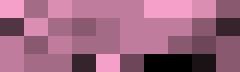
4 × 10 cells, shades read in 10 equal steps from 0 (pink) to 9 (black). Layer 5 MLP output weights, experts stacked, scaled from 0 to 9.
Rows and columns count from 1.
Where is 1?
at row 1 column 3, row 1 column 9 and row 2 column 2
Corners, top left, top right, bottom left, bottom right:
0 4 2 4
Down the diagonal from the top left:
0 1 2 7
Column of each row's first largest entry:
10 10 9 7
